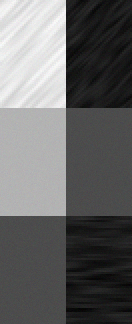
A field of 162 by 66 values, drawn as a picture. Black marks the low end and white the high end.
The table splits into 3 rows of 2 panels. Panel 1,1: very high, slanting up to the right, faint in contrast. Panel 1,2: very low, slanting up to the right, faint in contrast. Panel 2,1: high, flat. Panel 2,2: low, flat. Panel 3,1: low, flat. Panel 3,2: very low, streaked across, faint in contrast.
